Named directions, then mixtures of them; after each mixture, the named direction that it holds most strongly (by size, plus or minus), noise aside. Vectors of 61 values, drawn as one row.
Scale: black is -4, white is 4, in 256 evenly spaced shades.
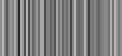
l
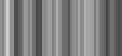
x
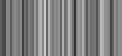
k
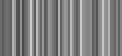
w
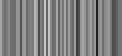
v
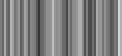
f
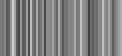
w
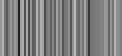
l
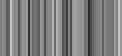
f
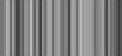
x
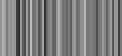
l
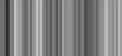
x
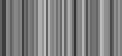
k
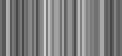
k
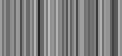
v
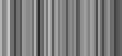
v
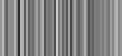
l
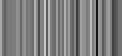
v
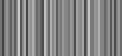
l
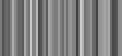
w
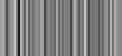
l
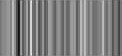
w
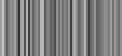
l
